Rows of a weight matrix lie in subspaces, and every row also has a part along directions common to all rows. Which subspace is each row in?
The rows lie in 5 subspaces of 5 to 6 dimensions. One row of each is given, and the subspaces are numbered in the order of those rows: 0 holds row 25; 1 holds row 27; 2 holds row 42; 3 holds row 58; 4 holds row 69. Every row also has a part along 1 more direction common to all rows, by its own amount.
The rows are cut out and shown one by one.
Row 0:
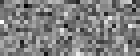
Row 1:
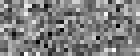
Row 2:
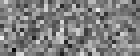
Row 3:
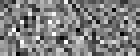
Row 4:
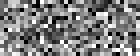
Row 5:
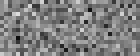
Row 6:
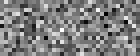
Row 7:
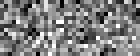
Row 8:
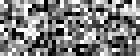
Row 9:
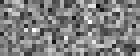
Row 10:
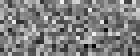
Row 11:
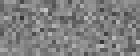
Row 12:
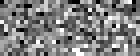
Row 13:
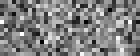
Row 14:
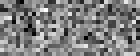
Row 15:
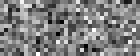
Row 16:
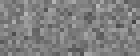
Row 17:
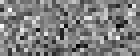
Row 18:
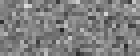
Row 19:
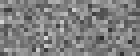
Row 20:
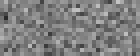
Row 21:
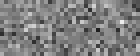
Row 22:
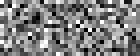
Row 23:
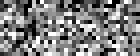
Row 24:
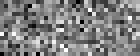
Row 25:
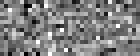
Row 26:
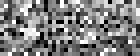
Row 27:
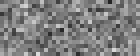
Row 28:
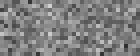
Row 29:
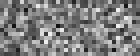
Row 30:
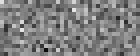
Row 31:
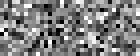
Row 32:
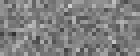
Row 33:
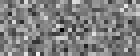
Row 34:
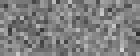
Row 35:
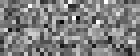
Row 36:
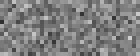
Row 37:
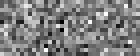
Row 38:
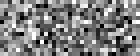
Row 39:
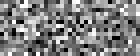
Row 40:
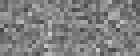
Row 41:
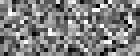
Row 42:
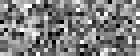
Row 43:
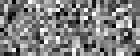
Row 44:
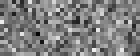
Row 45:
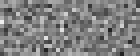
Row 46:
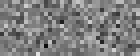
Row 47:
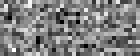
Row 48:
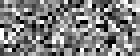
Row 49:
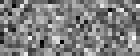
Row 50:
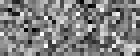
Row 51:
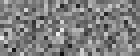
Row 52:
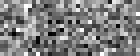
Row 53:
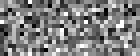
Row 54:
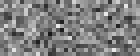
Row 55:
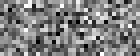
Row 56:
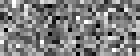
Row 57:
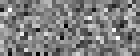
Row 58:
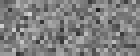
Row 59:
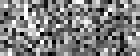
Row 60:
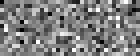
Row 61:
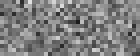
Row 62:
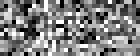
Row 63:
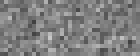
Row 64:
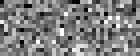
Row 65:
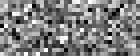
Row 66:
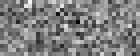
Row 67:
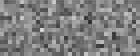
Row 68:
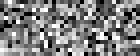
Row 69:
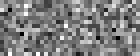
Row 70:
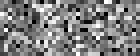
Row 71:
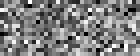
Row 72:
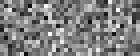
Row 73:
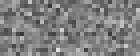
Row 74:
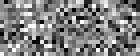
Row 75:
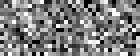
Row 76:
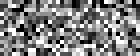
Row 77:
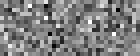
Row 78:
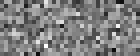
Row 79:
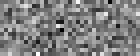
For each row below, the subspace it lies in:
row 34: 2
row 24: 3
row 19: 4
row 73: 4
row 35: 1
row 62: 1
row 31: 0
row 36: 2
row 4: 1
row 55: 2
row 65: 3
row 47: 2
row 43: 2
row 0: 4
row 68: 0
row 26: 1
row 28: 4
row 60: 4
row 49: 1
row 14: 0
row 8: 4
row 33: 1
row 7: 1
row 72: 0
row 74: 3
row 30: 4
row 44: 2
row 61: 2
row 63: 0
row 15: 2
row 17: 4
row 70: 1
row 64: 4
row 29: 2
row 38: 2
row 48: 3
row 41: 4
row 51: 3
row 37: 4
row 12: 4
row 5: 3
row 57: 4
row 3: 3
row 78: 0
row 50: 0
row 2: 3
